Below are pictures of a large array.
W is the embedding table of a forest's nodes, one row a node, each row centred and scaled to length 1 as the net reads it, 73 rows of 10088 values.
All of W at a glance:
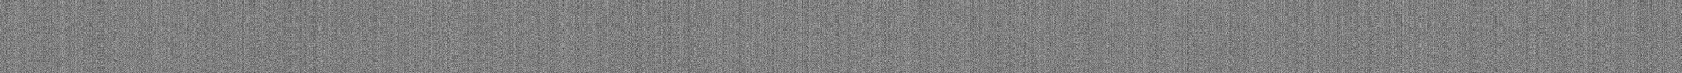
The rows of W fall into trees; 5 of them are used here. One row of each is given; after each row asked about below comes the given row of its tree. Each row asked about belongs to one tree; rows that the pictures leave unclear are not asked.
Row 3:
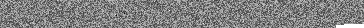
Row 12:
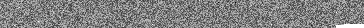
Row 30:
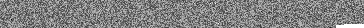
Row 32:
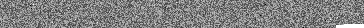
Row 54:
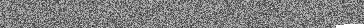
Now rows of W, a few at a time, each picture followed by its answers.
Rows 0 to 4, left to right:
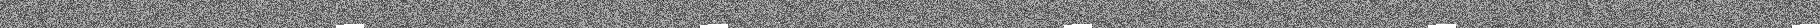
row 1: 30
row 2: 3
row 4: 30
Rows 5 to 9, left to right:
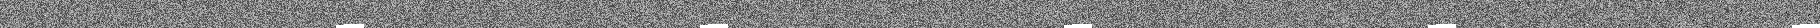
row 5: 30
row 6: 30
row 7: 32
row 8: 30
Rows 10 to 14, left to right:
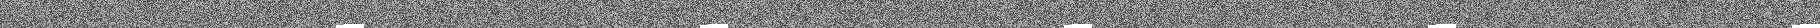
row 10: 3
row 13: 30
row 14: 12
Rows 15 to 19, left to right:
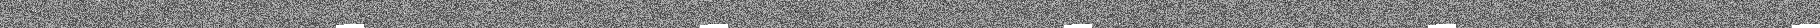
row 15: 32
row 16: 3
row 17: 3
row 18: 30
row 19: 3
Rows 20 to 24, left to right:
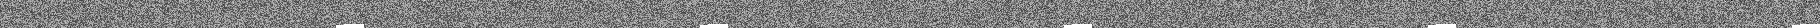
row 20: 32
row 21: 3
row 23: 54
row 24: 12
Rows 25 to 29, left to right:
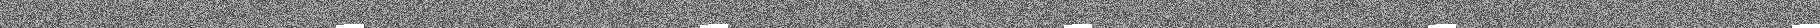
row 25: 54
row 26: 54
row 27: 30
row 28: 32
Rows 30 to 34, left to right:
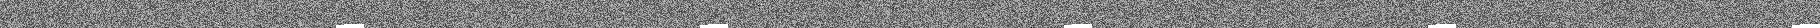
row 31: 3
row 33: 32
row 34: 3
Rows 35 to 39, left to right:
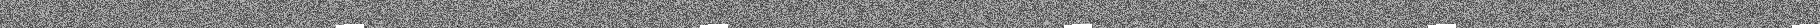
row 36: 54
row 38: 3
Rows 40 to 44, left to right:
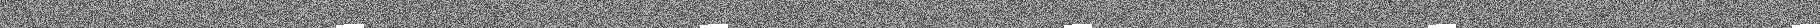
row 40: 54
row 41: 30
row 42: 3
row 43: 12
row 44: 54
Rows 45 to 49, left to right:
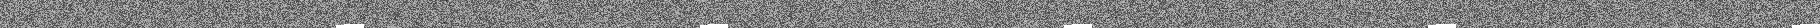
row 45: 12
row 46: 12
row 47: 3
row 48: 30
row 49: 30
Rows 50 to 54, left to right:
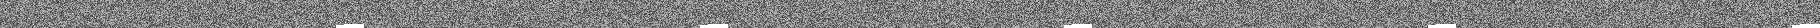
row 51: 54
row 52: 3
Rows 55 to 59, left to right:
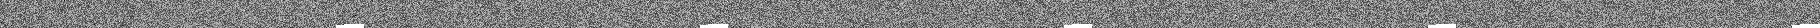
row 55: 30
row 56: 30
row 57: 12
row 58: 30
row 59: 3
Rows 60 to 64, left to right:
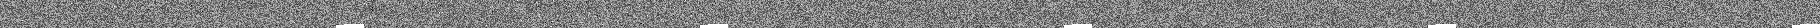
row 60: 32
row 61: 32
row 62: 12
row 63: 3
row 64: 30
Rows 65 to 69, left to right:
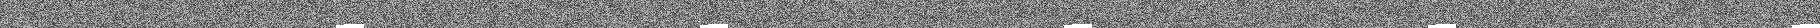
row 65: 12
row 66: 30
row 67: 3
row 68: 3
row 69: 54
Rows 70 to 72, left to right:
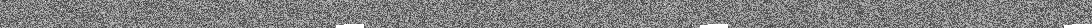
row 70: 3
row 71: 54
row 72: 30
